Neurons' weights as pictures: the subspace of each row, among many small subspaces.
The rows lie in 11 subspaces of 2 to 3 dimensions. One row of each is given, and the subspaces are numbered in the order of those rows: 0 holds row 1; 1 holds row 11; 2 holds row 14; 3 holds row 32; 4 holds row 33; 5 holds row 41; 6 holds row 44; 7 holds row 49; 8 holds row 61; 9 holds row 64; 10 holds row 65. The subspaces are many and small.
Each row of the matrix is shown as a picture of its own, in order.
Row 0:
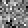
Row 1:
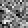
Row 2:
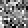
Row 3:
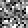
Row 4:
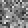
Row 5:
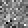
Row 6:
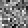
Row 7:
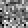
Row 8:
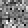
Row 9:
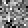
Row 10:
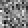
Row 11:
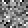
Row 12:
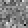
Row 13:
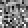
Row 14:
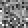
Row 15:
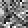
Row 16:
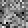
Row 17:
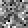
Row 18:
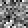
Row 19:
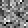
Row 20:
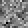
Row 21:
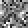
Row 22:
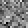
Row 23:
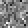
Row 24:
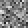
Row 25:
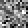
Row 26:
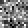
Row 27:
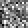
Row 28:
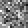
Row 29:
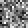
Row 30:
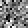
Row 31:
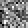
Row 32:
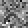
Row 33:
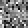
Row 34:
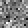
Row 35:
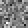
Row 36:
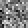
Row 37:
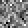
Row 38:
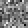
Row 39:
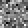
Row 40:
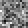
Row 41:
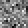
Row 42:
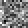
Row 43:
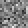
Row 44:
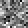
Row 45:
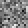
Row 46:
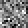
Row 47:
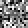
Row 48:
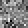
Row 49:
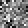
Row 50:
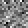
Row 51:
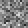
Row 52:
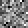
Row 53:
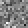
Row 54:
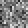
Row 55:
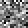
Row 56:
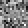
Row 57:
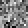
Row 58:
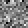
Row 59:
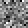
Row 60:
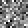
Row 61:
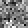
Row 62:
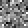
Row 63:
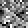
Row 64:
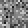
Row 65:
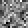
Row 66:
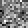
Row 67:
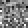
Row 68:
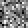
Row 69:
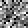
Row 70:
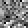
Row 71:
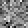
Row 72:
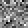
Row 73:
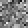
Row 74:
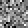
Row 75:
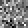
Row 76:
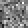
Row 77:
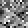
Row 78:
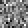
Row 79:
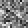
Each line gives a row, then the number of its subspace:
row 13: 3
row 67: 3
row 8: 8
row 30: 7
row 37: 10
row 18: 8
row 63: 6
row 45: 5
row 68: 2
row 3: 5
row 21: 10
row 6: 1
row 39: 0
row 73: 0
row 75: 7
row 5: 7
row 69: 7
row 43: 5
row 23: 10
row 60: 7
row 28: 0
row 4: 9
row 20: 3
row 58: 1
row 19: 0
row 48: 8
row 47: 4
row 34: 9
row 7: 2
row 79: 0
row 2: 8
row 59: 1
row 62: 0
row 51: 0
